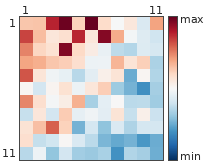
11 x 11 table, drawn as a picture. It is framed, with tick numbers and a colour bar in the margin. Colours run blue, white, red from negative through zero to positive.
Average level on the scale: 50%. Roughest part: top middle. Mirror symmetry: none. Slope: up to the top left.
